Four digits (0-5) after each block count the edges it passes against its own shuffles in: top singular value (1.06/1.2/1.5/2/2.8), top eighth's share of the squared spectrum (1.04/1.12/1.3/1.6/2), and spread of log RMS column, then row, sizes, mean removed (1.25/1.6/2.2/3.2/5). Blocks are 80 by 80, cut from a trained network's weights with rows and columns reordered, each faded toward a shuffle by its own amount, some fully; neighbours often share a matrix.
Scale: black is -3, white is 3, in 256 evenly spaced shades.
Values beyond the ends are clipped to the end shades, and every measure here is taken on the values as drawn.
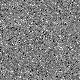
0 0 0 0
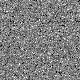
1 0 0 0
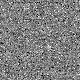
0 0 0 0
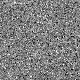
0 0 0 0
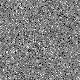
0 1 0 0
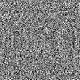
3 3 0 2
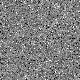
0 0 0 0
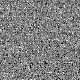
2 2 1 1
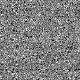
2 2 2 1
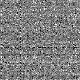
3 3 2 1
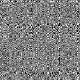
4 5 3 3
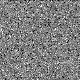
2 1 0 0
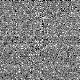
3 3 2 1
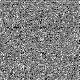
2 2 1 0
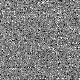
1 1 1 0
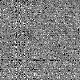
2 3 2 1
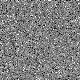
1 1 0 0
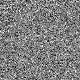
2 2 0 1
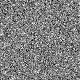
1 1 0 0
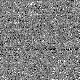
2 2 1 1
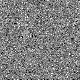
1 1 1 0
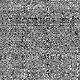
3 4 3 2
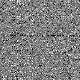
2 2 2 1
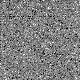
1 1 0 1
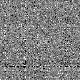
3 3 2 1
